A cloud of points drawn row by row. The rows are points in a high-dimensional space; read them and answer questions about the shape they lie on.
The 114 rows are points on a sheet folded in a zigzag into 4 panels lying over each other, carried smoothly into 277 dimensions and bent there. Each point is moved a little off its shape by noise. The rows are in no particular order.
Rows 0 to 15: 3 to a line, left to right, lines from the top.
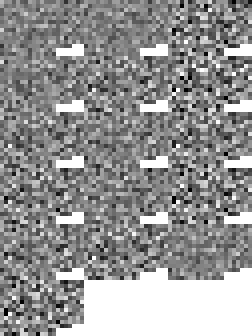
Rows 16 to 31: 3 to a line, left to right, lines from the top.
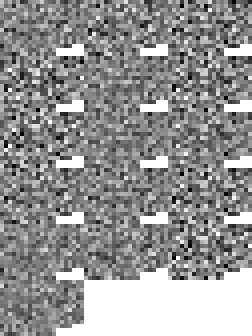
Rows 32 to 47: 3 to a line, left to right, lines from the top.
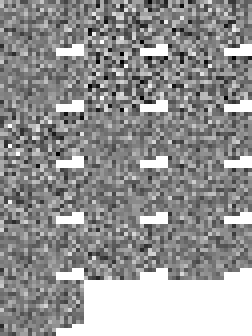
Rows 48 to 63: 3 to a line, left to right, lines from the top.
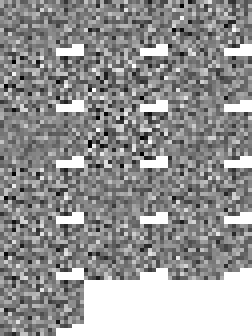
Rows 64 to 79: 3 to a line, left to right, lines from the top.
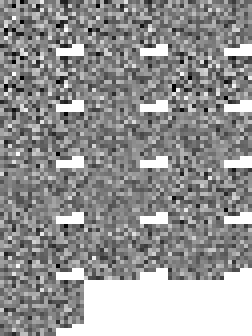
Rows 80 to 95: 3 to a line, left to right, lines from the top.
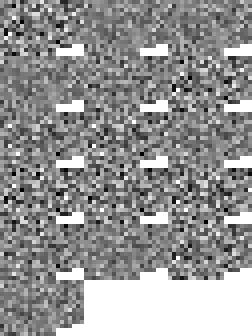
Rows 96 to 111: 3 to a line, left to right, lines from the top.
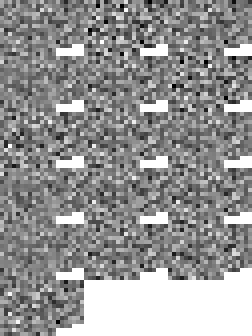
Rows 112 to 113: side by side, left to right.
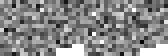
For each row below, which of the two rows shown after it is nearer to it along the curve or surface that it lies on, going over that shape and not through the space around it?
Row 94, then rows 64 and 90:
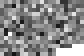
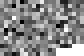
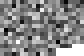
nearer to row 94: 64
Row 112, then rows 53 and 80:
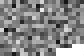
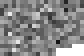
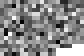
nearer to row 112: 53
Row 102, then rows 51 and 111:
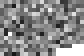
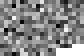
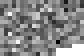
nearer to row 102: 51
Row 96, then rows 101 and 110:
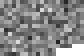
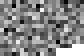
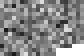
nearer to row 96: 101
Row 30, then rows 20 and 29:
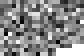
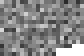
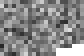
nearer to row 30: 29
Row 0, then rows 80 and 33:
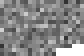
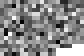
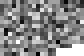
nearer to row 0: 33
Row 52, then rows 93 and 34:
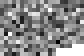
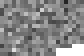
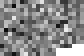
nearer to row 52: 34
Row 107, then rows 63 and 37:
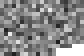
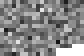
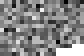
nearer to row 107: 63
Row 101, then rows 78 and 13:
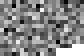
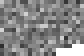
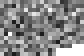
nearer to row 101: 78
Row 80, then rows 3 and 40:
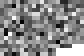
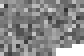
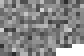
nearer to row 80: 3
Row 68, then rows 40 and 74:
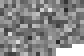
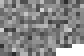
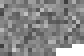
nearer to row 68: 40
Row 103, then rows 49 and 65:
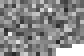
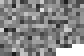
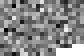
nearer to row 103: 65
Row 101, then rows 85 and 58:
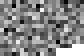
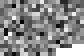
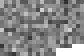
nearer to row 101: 58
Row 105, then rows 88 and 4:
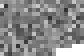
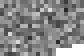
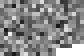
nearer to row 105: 88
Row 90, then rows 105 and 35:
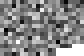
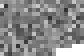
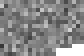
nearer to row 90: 35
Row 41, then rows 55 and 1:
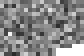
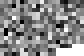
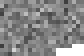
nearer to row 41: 55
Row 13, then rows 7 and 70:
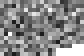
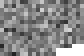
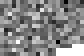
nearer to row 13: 7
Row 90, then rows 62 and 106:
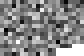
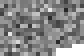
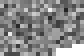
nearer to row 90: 62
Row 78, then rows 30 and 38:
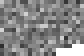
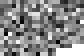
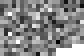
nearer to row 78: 38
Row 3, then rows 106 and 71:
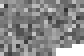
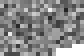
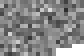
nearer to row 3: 106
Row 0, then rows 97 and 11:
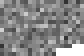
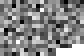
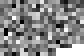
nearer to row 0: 97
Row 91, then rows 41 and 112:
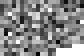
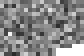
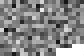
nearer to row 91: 112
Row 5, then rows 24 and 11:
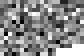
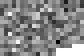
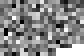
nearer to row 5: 11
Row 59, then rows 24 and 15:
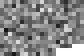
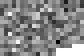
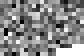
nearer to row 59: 15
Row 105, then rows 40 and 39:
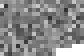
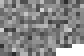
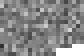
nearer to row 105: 39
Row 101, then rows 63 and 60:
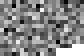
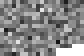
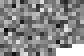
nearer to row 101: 63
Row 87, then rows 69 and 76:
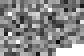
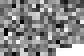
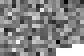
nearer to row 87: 76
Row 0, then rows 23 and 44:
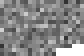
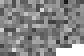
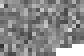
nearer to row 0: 23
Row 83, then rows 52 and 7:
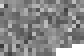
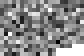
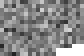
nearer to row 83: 7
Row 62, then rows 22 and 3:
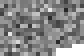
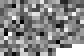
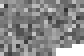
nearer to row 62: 3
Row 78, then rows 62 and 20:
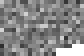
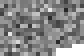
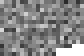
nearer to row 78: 20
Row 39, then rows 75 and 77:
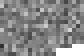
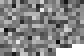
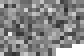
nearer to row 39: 75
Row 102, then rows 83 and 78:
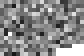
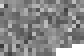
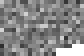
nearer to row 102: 83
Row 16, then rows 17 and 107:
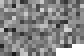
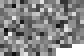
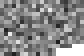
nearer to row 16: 107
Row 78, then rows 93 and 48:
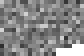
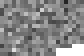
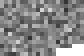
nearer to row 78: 93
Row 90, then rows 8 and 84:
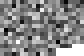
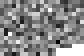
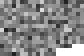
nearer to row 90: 84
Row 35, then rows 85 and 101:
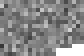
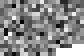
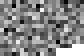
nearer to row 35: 101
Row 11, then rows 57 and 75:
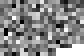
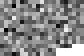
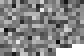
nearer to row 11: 57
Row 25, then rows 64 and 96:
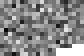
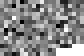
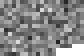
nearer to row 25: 64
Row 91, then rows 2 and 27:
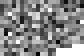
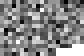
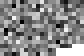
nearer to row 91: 2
